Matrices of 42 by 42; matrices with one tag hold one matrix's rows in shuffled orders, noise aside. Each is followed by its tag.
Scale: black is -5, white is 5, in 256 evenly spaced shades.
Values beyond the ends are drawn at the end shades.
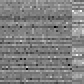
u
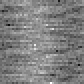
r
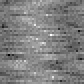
r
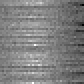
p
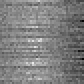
p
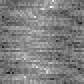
r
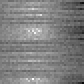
p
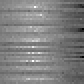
p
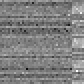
u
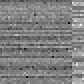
u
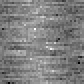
r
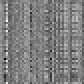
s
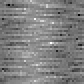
r
